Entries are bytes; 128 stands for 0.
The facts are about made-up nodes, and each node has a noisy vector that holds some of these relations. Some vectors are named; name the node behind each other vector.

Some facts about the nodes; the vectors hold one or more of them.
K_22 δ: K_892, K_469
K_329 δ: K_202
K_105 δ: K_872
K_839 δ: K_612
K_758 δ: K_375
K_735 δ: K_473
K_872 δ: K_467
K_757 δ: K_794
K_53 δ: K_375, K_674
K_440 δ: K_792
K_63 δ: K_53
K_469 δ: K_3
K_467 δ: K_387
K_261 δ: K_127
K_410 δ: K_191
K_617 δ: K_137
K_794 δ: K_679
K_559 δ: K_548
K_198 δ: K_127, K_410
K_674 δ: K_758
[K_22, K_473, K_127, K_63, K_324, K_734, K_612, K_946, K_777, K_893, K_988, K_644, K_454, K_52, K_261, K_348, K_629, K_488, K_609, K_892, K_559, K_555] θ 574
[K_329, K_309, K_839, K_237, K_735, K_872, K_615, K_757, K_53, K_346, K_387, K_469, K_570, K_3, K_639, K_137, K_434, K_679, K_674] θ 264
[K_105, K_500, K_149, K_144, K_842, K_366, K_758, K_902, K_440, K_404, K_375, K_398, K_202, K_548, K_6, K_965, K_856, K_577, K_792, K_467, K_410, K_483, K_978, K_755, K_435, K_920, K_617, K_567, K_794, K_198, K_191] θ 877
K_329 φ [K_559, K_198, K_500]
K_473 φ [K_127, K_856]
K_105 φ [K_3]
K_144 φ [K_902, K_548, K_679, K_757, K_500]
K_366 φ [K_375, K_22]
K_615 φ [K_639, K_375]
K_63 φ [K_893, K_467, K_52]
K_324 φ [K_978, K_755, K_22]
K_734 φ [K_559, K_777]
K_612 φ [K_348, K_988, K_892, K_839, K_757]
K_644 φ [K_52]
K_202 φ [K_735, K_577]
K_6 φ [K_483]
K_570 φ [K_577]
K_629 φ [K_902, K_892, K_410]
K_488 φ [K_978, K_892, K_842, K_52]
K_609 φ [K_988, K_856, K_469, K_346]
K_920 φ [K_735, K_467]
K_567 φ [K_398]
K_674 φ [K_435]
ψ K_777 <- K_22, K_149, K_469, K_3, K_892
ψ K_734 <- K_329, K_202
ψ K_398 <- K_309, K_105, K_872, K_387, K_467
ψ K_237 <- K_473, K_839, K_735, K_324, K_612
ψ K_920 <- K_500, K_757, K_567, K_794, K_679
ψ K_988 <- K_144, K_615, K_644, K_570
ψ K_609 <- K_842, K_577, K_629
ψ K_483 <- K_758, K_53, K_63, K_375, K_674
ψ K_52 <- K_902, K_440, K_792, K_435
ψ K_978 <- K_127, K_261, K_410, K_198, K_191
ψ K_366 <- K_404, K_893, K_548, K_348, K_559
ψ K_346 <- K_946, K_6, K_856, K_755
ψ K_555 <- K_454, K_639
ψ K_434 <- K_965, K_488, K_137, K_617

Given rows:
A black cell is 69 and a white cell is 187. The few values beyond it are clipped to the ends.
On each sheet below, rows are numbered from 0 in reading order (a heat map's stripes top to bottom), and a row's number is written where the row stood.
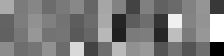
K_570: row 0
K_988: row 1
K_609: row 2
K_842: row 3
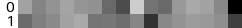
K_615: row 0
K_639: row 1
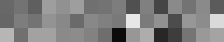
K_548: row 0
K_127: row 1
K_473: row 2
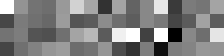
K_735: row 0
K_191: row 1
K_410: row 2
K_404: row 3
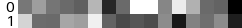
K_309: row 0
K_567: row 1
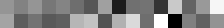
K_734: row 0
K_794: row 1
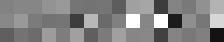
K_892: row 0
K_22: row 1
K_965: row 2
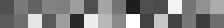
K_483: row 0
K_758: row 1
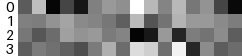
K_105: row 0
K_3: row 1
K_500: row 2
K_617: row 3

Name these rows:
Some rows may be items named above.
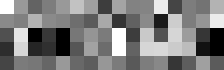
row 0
K_735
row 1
K_52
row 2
K_467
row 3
K_872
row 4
K_191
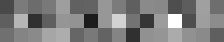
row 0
K_191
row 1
K_398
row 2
K_639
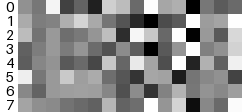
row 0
K_63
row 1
K_237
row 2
K_757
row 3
K_346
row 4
K_469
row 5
K_324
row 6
K_679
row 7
K_559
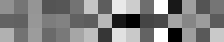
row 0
K_329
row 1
K_366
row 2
K_757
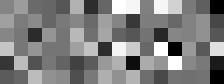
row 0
K_309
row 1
K_570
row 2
K_577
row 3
K_757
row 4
K_387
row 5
K_375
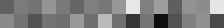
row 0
K_127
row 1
K_202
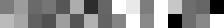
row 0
K_309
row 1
K_261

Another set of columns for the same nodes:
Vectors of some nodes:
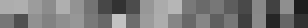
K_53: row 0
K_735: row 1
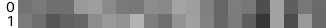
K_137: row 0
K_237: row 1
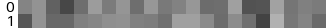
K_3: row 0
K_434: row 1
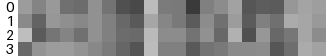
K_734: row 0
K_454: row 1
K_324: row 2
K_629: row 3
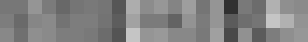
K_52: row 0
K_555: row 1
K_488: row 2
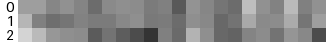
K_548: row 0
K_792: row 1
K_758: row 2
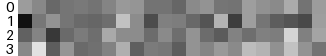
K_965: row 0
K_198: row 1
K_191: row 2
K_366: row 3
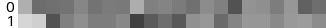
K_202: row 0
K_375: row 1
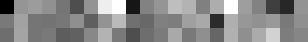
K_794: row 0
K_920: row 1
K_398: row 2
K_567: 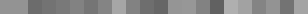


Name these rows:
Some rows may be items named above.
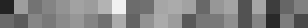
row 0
K_679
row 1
K_839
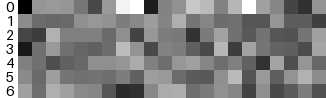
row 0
K_794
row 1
K_570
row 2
K_127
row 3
K_198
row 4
K_237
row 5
K_22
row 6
K_63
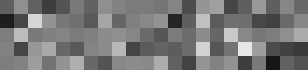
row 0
K_469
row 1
K_261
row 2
K_144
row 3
K_467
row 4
K_329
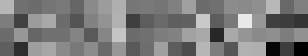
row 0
K_577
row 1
K_467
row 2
K_920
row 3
K_872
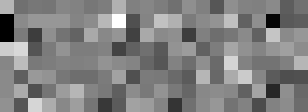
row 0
K_202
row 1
K_757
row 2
K_410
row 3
K_375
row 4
K_144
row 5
K_105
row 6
K_615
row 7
K_559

